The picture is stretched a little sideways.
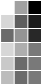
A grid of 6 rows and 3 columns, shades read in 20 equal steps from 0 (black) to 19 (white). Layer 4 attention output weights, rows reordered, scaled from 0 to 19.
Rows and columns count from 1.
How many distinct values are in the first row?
3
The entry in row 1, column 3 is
0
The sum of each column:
88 59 32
